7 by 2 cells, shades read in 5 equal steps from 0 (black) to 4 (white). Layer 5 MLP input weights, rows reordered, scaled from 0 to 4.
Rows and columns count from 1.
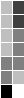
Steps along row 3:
down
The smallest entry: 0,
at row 7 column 1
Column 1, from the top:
3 3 3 3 2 2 0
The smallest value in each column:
0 1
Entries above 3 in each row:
0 0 0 0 0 0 1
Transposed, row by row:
3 3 3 3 2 2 0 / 1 1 2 2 2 3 4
